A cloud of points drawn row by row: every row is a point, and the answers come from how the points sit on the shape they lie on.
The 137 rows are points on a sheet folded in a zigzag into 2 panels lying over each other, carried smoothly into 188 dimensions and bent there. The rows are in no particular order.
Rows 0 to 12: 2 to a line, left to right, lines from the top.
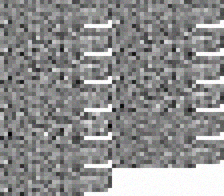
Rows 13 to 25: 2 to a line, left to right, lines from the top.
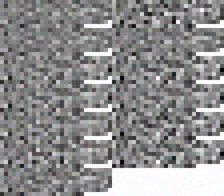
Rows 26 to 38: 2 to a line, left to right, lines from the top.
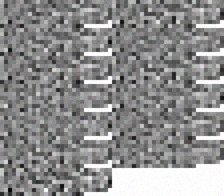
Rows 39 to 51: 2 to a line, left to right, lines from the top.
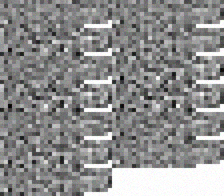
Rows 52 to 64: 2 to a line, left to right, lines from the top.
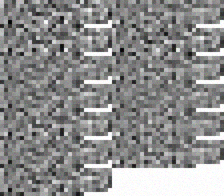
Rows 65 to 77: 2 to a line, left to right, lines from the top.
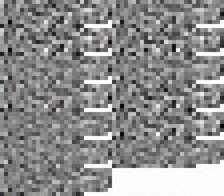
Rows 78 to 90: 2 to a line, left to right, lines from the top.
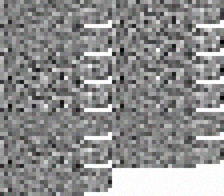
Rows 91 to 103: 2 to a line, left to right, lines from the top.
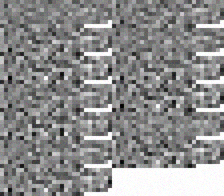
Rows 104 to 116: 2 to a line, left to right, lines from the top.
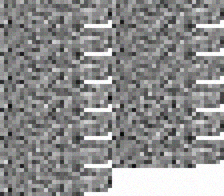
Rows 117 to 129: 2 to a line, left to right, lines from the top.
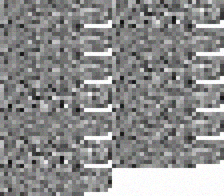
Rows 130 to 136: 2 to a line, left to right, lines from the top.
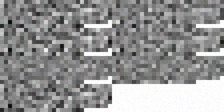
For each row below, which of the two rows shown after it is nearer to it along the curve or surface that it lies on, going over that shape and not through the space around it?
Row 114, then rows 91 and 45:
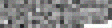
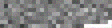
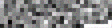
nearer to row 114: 45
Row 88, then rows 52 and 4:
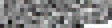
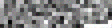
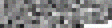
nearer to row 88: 4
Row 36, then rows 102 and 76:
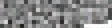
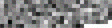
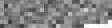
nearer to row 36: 102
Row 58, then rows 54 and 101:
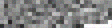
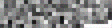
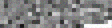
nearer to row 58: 101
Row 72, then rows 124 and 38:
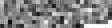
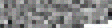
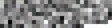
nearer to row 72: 38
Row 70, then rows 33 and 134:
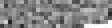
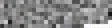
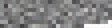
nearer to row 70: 33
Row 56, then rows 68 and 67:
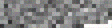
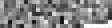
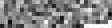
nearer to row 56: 67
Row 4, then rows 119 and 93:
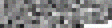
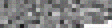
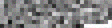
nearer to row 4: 93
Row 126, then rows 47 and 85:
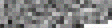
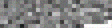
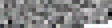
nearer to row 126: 47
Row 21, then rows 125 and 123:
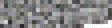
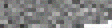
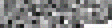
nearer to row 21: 123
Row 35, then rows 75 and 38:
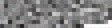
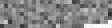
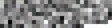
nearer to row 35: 38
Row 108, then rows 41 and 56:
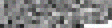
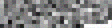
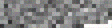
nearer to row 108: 41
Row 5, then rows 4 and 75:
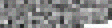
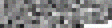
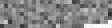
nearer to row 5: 75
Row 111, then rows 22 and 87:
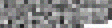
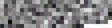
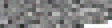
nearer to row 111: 22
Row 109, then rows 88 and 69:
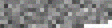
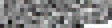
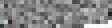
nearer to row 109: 88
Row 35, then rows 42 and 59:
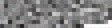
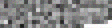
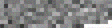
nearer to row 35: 59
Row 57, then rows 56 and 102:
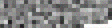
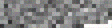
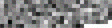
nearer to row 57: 102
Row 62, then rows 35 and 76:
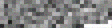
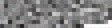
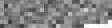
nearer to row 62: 76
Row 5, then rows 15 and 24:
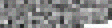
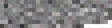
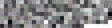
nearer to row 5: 24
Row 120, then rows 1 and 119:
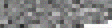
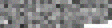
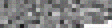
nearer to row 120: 119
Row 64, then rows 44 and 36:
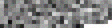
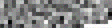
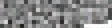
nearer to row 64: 44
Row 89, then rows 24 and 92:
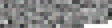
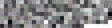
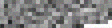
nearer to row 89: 24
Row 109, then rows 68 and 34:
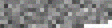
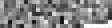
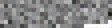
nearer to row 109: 68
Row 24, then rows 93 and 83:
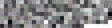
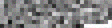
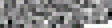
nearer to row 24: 83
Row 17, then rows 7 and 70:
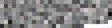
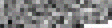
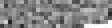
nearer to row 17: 70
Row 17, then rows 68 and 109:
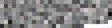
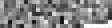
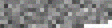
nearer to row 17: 68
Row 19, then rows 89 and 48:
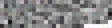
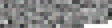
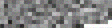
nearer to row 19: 89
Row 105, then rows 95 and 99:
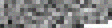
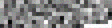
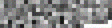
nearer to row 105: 95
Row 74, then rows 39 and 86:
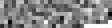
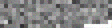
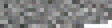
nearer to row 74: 39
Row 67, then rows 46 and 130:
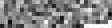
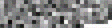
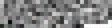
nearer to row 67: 130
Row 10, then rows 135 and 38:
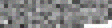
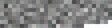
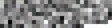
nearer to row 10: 38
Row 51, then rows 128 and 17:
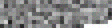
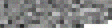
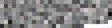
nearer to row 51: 17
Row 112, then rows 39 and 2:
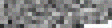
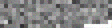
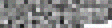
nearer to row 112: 2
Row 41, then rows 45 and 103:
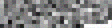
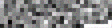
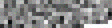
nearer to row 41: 45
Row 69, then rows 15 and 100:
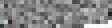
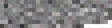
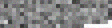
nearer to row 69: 100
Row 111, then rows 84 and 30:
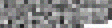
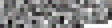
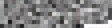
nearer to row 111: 84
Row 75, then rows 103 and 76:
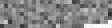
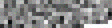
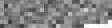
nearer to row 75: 103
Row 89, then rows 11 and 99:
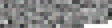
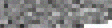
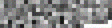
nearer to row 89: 99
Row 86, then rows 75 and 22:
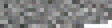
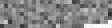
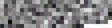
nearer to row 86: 22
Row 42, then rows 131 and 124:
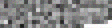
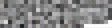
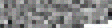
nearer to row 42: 131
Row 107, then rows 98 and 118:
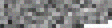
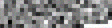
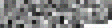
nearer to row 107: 98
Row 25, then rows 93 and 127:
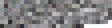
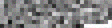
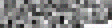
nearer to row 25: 93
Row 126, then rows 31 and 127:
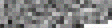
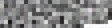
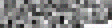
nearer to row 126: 127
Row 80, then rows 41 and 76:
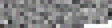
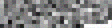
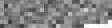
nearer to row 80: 41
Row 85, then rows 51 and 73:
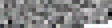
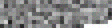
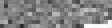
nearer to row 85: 51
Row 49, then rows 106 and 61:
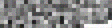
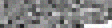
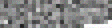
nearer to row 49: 61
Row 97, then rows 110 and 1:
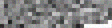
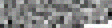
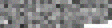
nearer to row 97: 110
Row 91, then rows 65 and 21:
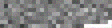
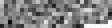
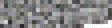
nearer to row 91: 65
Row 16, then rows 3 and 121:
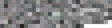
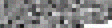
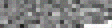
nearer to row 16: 121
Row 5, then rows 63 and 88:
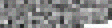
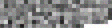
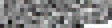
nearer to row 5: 63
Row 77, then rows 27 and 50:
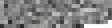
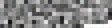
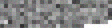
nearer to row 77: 27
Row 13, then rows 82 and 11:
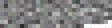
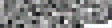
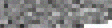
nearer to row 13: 11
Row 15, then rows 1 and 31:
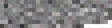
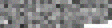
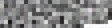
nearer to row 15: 31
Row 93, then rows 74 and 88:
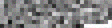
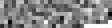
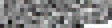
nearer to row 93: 88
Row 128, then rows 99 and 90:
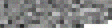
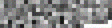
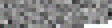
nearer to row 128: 99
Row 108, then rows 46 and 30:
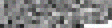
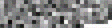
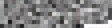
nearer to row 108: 30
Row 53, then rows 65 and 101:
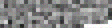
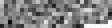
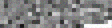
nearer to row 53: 65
